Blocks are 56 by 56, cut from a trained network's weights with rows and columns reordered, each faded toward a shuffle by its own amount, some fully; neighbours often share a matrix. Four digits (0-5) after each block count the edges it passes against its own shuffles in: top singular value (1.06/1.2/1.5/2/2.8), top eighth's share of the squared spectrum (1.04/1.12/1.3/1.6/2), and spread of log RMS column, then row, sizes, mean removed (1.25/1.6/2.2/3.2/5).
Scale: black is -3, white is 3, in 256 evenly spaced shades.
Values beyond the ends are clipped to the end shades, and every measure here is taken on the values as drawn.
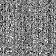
3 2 0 2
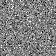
0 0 0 0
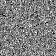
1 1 0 0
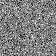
0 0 0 0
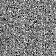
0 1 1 0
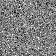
0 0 0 0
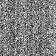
2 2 0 1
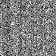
2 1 0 1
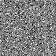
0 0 0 0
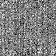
2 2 0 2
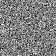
1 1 0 0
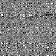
3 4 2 3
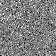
1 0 0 0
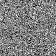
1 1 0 0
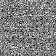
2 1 1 0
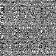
2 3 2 0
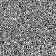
3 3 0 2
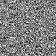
3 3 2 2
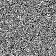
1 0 0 0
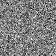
1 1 0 0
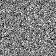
0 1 0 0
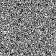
1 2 0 0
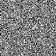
2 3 1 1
